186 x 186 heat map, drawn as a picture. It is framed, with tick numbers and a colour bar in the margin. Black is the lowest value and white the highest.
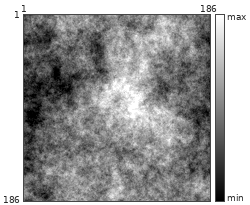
The middle left is the ninth with the lowest average. On average the colour sits 50% of the way up the scale. The centre is the ninth with the highest average. No lone cell stands out from its neighbours.
